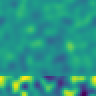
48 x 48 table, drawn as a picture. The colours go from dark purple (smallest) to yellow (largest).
Seam: horizontal, 80% of the way down, the top part calmer. Slope: none. Lone odd cells: none. Ninth with the highest average: bottom left. Histogram: heavy tails on both sides. Average level on the scale: 50%. Grain: blotchy.
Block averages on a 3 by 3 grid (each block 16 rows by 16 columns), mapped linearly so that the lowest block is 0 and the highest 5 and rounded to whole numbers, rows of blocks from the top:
333
314
503
